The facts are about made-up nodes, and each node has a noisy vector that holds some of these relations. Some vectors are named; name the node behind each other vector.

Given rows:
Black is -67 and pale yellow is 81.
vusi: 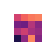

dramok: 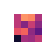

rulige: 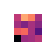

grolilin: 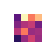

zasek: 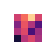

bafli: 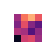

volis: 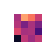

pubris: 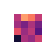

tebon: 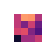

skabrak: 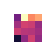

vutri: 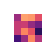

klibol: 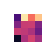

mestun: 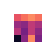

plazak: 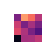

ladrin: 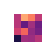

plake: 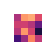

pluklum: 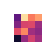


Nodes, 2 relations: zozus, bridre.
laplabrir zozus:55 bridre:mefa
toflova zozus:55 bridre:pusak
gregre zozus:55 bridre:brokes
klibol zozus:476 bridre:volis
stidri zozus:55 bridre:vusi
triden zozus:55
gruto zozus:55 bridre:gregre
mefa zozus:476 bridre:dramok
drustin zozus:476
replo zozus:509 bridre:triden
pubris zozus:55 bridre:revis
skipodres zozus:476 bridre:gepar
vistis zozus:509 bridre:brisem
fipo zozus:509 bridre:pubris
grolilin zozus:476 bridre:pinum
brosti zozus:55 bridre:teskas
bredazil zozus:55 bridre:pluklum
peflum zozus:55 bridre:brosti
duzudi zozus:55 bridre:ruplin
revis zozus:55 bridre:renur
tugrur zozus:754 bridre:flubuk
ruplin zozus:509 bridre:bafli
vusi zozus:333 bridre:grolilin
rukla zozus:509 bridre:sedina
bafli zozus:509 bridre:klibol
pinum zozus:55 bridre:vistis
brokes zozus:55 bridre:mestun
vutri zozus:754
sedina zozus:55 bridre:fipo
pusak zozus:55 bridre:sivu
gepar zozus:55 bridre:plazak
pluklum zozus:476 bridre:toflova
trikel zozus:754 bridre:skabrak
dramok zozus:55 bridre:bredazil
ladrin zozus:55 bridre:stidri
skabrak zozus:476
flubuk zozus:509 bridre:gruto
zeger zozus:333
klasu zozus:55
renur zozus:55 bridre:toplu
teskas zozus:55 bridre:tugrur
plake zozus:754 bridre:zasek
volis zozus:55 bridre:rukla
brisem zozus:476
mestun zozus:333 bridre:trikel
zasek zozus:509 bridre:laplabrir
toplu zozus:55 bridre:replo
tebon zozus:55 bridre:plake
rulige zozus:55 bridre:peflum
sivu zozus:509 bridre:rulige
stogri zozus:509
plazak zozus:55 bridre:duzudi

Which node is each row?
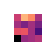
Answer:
brosti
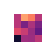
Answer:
klasu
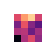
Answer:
flubuk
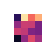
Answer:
skipodres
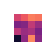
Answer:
zeger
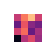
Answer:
sivu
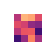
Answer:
trikel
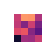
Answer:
laplabrir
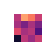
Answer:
sedina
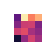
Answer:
drustin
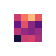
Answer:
fipo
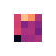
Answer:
brokes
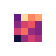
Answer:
mefa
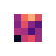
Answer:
ruplin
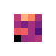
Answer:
peflum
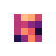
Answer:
tugrur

